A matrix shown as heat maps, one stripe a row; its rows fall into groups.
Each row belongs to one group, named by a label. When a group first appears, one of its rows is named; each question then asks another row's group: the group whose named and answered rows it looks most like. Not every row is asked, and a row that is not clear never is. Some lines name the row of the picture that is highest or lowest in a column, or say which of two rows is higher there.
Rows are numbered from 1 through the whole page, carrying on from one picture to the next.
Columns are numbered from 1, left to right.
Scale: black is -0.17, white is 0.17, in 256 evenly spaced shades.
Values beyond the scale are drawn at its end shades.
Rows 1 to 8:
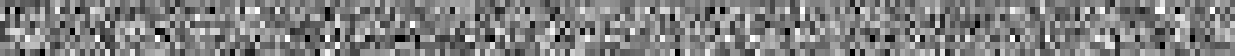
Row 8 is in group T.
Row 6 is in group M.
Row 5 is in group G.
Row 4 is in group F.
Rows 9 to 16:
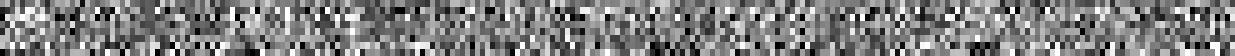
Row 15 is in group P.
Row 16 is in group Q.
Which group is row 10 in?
M
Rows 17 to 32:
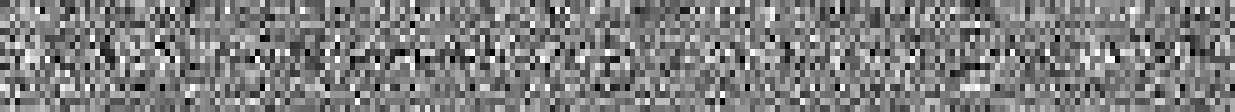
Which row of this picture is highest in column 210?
24
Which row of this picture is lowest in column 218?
29
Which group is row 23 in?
G
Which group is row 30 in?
G
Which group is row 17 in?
F
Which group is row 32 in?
P
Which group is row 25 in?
T
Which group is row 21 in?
F
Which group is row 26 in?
F
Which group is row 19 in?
P
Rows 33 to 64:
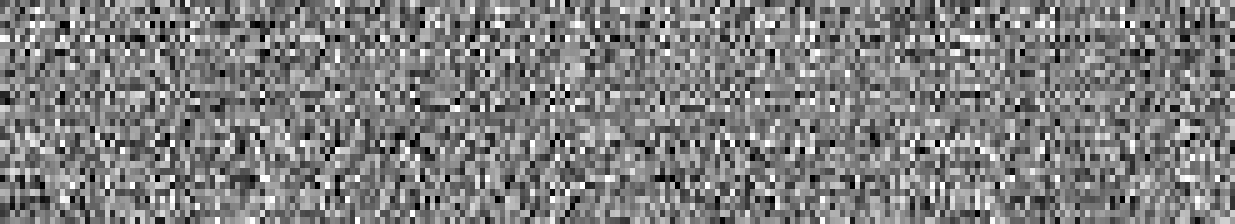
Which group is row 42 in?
T
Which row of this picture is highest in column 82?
54
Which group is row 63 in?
F
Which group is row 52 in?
M
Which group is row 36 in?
P
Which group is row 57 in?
G
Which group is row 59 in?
T
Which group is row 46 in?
F
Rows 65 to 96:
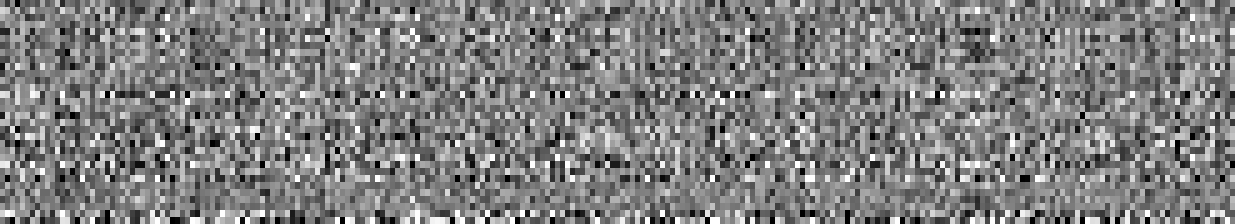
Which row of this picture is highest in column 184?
84
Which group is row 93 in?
F
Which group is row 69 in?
F
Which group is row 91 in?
T
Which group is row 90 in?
P
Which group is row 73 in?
F
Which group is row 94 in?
P
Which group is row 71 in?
F
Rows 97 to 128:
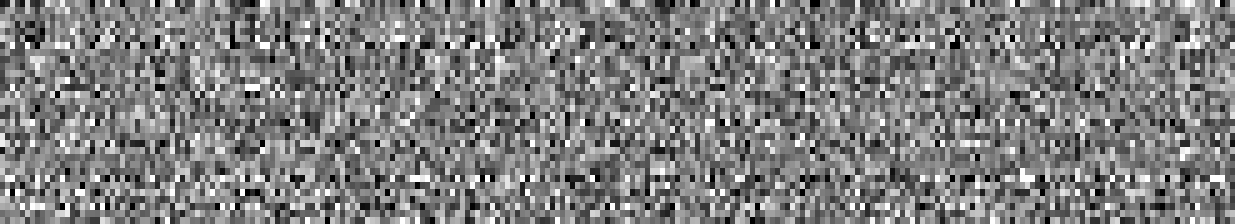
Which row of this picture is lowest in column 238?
122
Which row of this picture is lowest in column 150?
117
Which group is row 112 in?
P
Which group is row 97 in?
Q
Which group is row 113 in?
F
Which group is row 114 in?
T
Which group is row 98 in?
Q
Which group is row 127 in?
Q
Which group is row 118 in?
Q
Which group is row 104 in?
M
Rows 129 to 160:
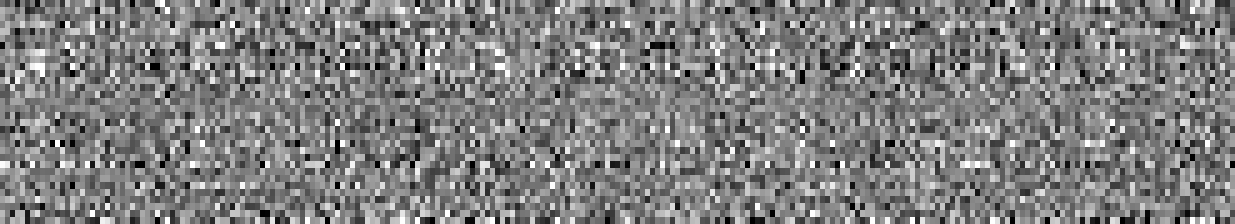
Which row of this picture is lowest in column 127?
129
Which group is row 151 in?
M
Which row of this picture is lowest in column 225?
160
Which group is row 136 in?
P
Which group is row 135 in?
Q
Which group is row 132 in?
T
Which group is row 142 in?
M
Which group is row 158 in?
T
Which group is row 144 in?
M
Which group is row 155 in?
G
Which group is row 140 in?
G
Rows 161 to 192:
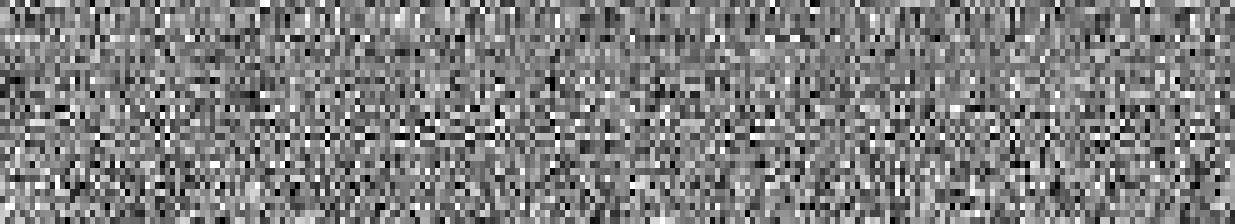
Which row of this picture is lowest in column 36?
174
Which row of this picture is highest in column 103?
162
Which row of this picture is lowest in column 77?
190
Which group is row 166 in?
G
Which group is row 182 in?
G
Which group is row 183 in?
M
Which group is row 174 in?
Q
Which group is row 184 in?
G
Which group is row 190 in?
P
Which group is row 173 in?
P
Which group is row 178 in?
P
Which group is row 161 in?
Q
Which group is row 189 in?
G
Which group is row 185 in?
P
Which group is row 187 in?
G
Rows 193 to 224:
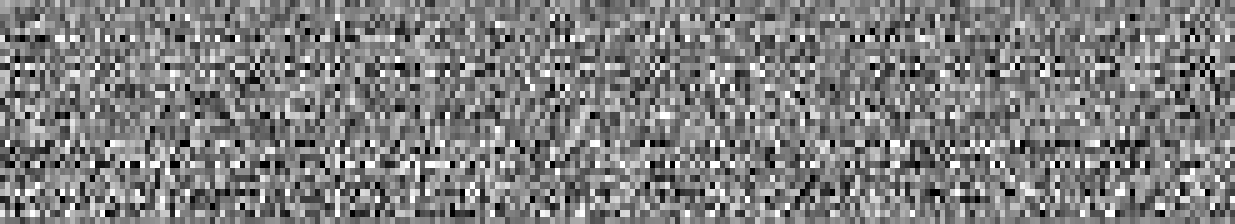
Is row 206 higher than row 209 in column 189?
No
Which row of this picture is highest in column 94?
220
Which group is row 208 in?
M
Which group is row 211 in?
P
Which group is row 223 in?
T
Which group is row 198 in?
T
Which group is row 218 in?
Q
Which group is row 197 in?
M
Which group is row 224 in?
T
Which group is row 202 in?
M
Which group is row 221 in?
F
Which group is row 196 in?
P
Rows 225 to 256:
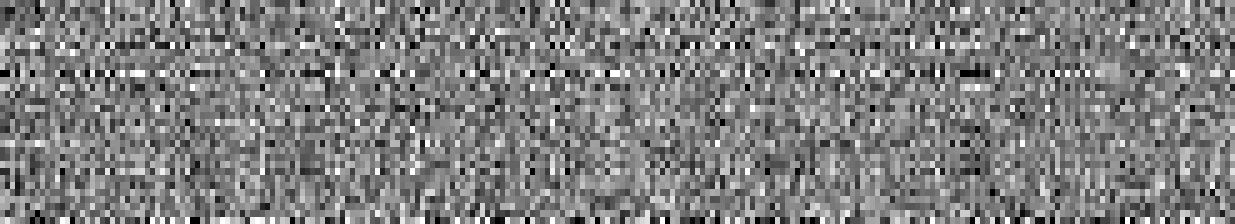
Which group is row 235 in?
F
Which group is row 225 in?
F
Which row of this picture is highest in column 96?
256
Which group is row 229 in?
P
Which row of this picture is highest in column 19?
235
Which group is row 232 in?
T
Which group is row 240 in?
M
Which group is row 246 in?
Q
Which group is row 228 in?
F
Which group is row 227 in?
Q
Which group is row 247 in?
F
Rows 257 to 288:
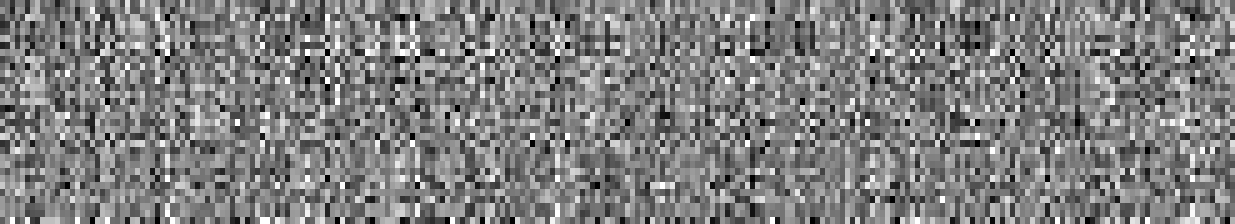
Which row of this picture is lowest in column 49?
272
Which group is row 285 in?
M
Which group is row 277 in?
F
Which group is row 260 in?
F
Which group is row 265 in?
M
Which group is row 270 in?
Q
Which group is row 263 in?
F
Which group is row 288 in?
Q
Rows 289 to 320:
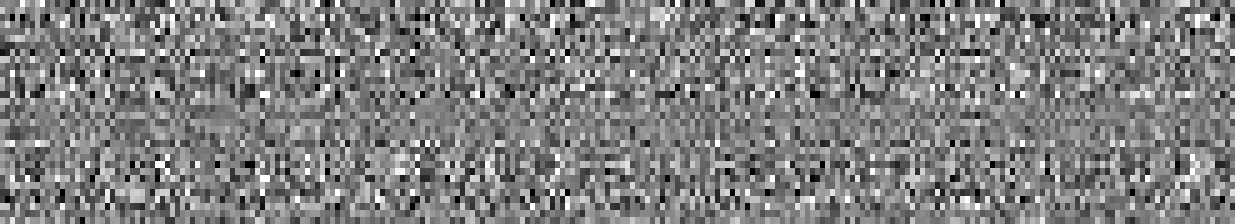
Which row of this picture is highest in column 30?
309
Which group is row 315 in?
G
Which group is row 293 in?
M
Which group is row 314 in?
Q
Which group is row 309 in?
P
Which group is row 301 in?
T
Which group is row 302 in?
Q
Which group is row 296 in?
F
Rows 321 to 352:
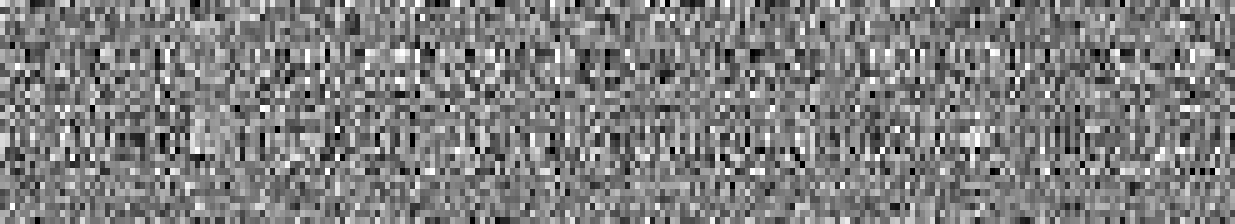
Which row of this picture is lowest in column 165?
324
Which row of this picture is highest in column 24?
334
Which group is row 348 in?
F
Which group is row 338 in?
G
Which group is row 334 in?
M
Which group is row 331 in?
Q
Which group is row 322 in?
F
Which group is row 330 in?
G
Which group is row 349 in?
Q
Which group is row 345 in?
M
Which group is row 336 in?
Q
